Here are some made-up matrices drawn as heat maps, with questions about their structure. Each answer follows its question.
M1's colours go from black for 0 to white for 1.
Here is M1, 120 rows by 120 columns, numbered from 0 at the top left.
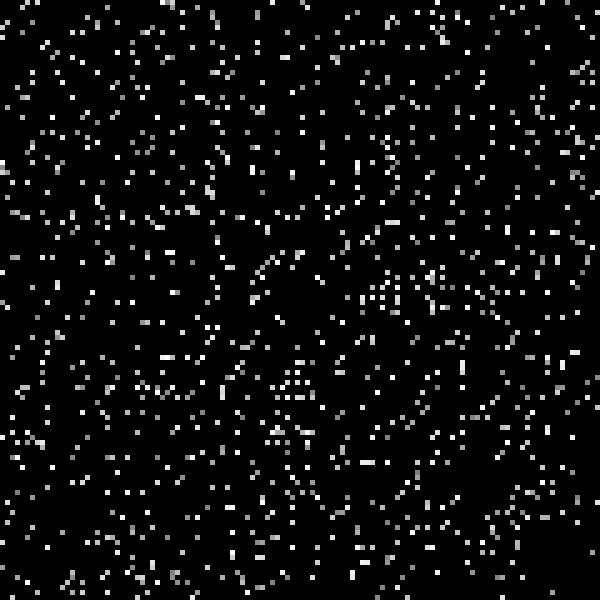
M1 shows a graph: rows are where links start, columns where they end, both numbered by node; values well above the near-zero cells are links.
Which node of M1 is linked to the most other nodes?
node 77
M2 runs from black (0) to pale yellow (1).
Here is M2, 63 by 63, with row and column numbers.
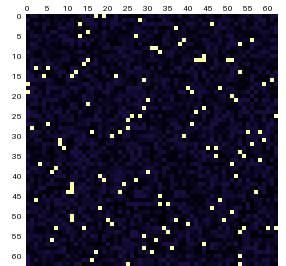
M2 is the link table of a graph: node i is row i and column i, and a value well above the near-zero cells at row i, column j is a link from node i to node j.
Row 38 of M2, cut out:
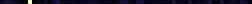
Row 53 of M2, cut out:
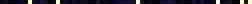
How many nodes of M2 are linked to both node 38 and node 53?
1
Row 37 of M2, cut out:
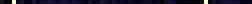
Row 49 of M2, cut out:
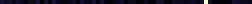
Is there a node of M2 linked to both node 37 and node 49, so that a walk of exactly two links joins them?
yes
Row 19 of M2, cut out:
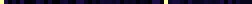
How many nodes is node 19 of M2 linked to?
2
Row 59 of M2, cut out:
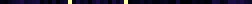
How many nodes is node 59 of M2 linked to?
2
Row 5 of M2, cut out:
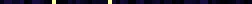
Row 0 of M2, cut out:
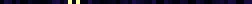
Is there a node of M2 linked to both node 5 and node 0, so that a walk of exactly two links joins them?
no
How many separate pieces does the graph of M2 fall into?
3
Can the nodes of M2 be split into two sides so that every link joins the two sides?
yes
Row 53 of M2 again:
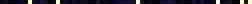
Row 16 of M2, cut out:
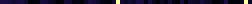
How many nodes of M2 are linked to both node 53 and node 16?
0
